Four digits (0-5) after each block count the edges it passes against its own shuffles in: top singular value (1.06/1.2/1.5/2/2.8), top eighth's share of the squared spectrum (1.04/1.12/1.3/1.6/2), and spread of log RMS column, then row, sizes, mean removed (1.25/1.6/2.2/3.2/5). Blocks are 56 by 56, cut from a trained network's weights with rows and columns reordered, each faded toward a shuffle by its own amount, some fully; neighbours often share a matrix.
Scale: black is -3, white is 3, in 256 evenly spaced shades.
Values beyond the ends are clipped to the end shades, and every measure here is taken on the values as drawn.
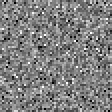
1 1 0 0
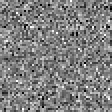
3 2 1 1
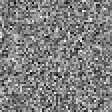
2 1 1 0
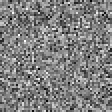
1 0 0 0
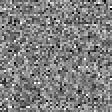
2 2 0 1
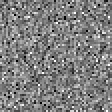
0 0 0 0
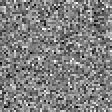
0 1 0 0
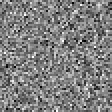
0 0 0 0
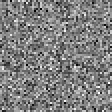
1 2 0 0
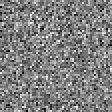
0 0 0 0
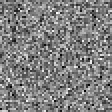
0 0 0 0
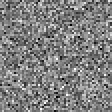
0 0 0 0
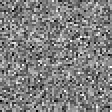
0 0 0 0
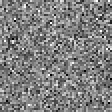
0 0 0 0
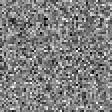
3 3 1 1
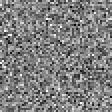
3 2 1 0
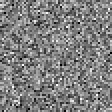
1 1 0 0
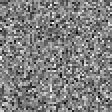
1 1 0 0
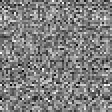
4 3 1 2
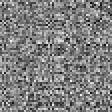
4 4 1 2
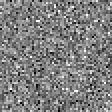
1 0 0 0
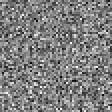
3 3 1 1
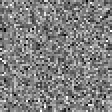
0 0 1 0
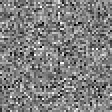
3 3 1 2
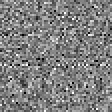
3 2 0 2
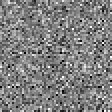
3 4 2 2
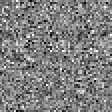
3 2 1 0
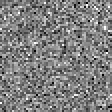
2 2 0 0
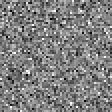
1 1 0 0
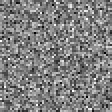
2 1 0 0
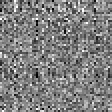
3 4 3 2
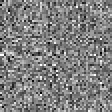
3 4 2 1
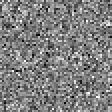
2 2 0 0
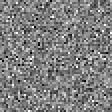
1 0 0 0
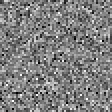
1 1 0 0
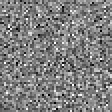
2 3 1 1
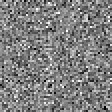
2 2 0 0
